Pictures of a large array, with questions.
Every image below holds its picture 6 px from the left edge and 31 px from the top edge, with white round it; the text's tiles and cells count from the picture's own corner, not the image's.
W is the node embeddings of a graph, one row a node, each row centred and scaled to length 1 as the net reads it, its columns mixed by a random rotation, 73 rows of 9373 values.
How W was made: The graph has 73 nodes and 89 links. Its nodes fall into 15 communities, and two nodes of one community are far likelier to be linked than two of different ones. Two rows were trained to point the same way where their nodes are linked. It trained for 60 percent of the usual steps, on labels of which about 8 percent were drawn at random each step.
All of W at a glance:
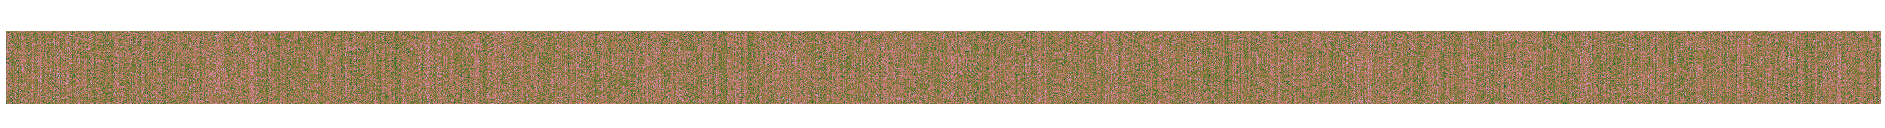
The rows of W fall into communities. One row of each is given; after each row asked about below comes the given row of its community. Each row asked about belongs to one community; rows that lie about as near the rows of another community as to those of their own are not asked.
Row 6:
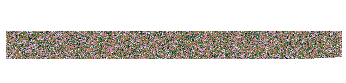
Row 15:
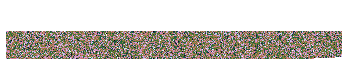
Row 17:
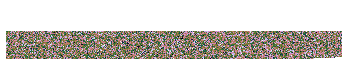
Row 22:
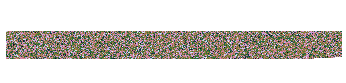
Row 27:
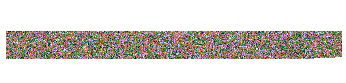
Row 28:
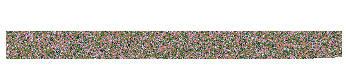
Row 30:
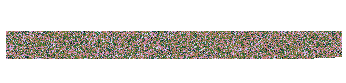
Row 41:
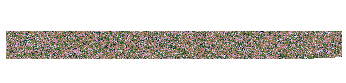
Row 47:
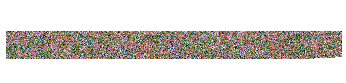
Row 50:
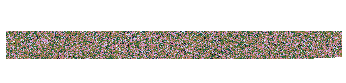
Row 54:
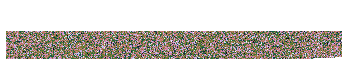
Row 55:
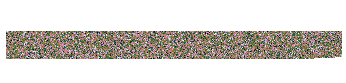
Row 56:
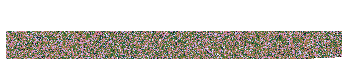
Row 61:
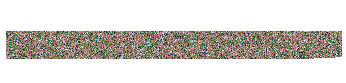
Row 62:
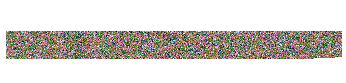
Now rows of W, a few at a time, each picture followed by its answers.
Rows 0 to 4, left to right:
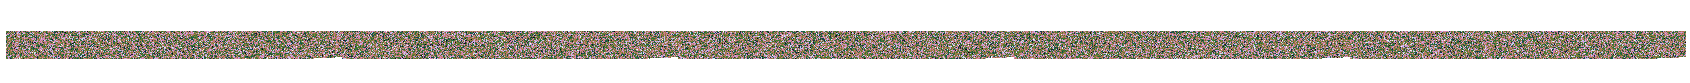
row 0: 17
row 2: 62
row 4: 15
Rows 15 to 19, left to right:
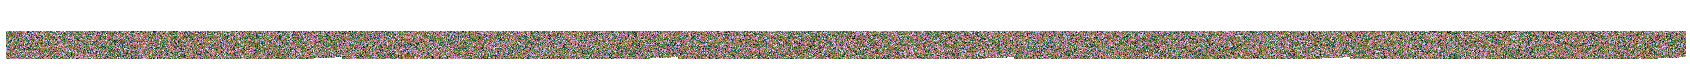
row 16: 27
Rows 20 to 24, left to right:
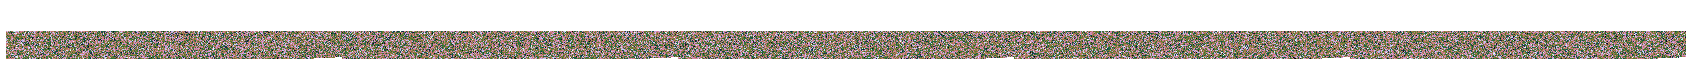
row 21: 47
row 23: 6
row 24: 61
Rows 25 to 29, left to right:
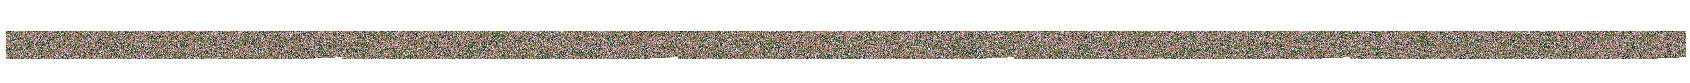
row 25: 47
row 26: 56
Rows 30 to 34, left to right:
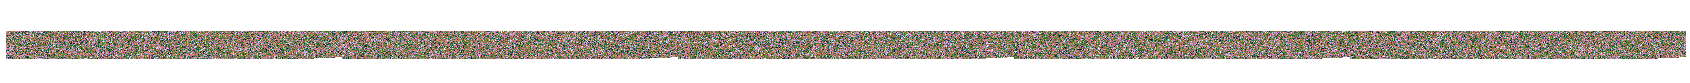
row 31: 27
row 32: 15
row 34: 30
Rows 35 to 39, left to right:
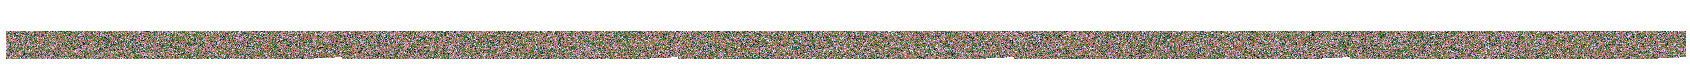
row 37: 17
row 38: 56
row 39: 15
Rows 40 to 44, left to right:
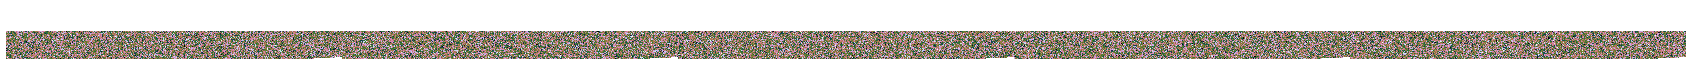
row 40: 30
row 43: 22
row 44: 50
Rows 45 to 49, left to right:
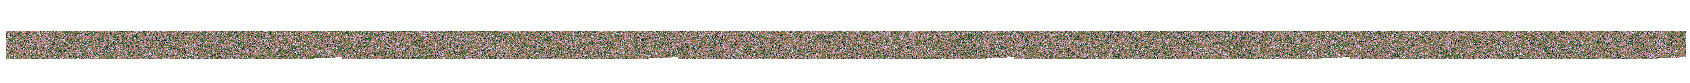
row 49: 54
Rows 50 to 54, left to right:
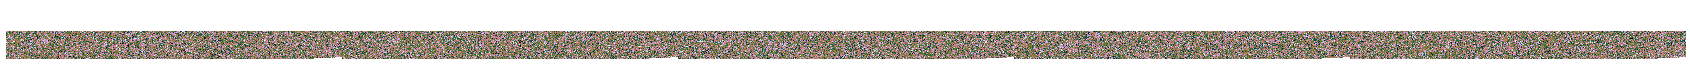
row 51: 30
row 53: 62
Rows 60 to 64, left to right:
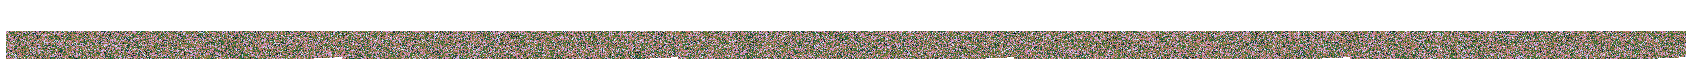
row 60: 50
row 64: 55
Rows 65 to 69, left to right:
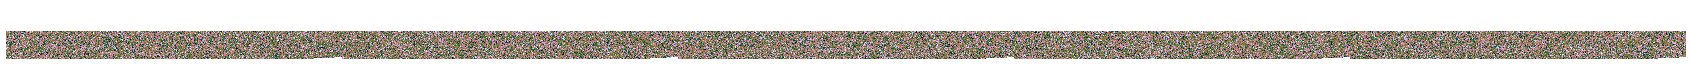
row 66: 56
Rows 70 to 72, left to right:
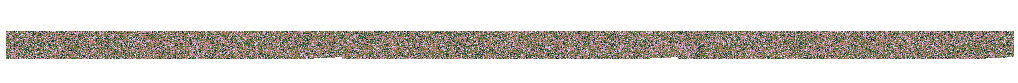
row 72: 27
